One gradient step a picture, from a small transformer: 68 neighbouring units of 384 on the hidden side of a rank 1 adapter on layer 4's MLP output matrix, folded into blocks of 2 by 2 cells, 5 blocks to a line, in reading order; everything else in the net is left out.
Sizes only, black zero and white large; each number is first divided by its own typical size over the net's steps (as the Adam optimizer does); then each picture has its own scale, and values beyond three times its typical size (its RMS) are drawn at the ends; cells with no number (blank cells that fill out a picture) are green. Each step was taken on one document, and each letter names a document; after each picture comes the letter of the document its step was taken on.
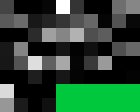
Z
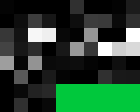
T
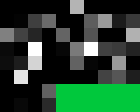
T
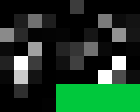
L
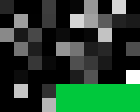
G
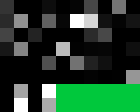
G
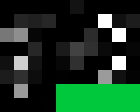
L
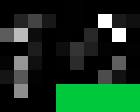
L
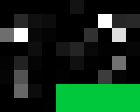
L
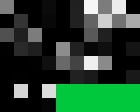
G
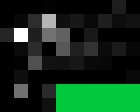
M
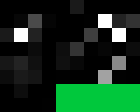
L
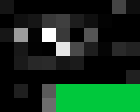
M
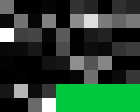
G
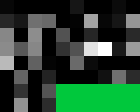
T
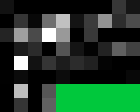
M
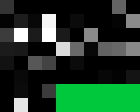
T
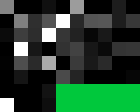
M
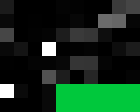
Z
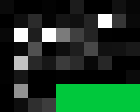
M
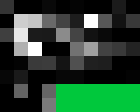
M
